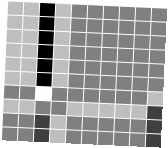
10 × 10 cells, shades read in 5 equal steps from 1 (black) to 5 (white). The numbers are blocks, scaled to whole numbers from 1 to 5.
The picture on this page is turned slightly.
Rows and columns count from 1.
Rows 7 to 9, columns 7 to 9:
3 3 3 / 4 4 4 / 3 3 3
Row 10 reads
3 3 2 4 3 3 3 3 3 2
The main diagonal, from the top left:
4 4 1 4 3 3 3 4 3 2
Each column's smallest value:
3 3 1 3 3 3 3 3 3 2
